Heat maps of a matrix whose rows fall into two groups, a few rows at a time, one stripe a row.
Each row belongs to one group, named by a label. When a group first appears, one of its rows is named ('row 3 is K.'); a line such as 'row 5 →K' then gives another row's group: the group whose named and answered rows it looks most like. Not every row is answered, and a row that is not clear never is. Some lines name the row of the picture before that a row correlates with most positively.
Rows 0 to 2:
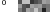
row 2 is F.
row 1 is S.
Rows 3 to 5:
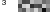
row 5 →F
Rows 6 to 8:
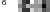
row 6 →S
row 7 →F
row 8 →S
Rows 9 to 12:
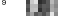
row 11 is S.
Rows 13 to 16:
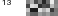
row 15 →S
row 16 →S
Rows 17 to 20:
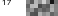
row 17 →F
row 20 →S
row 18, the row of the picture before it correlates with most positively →14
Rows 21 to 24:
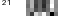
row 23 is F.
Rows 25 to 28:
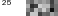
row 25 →F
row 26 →S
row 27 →F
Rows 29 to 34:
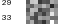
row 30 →F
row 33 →S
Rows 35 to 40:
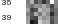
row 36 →F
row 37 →S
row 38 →F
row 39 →S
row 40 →S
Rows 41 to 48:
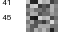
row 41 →S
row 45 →S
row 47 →S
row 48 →F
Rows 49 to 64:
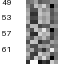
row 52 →S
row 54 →S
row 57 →S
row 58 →F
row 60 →S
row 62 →S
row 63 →F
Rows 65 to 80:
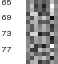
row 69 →F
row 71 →F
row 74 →F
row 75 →F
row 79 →F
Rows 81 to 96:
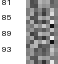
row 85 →S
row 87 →F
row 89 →S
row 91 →F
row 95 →S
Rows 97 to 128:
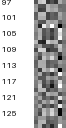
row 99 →S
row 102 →S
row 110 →F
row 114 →F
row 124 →F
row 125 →F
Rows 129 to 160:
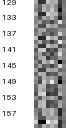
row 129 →S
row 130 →F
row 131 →F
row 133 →F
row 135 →S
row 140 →S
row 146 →S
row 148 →F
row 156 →F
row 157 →F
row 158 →S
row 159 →S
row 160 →F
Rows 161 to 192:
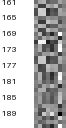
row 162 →S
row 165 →S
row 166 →S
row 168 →S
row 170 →F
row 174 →F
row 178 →S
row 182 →F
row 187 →F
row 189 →F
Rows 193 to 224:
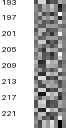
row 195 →F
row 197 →F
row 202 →S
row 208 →S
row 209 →S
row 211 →S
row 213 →F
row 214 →S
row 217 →F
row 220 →S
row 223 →F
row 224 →F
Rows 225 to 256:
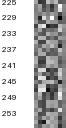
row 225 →S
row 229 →F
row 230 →S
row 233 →S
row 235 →S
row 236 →F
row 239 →S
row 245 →F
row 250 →S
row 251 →S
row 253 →S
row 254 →F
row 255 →S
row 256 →F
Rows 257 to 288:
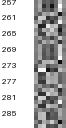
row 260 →F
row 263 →S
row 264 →F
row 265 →S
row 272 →F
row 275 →S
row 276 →S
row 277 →S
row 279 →F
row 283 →S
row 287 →F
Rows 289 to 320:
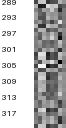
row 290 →S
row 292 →S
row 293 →S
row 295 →S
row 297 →F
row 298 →F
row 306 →S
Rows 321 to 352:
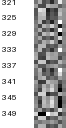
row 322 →S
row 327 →F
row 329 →F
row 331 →F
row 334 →S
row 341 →S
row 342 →F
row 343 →F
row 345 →F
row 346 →F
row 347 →F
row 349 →S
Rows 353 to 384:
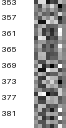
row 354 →F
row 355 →F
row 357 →F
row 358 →S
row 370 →S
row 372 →S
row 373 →F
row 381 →S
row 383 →S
